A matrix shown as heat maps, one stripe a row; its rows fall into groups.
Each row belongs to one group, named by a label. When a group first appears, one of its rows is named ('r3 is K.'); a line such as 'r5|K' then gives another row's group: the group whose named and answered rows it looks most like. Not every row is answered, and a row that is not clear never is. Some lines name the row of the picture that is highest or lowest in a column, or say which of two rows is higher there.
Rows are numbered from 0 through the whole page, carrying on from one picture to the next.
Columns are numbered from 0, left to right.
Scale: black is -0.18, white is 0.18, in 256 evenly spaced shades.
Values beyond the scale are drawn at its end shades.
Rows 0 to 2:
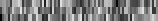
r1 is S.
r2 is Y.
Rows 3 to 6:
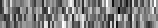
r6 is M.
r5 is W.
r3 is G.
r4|Y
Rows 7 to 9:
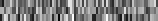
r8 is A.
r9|G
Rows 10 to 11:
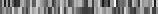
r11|S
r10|Y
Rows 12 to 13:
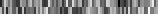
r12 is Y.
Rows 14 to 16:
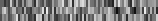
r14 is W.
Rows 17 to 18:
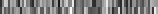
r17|G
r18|G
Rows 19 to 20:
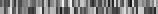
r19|W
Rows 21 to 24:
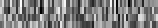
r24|S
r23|A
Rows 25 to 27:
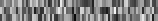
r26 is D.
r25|S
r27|S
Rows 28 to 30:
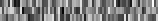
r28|Y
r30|A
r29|D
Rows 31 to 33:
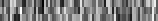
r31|D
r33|Y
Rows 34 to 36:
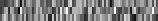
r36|S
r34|W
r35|Y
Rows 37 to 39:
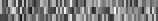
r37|A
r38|D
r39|W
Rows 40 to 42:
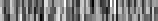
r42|M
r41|D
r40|D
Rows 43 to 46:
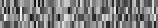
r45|G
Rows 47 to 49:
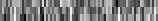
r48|G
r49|D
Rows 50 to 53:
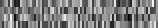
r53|W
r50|Y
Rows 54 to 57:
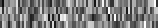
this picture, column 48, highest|54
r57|S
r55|A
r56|G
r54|W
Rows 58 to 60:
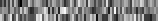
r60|A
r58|W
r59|G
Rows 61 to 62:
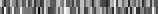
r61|D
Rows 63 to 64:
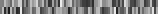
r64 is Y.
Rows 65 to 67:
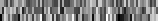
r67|Y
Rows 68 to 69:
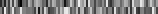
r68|W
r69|M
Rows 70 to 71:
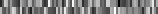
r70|Y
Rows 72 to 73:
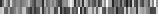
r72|G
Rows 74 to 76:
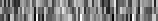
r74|Y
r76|M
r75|M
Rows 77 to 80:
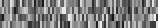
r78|G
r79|W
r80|A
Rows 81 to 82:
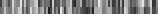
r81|S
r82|S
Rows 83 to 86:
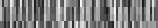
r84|D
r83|D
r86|W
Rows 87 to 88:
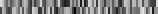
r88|S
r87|A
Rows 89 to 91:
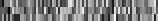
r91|Y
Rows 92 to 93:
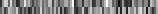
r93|A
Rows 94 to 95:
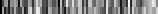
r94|Y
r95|Y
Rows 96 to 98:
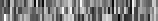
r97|W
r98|G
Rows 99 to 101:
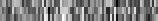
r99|S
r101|M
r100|M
